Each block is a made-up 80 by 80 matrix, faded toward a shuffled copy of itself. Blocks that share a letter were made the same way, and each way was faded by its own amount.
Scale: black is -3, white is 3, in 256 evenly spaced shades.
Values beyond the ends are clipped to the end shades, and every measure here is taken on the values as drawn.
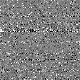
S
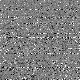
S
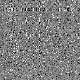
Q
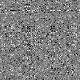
Q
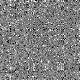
Q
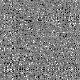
Q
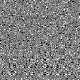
Q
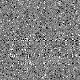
Q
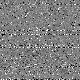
S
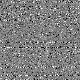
S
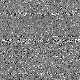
S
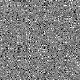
Q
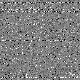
S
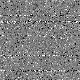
S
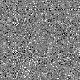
Q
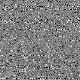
S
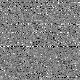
S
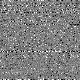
S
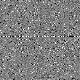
Q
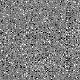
Q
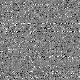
S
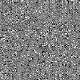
Q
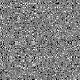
Q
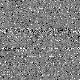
S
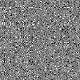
Q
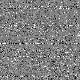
S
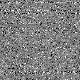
S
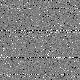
S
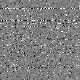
S
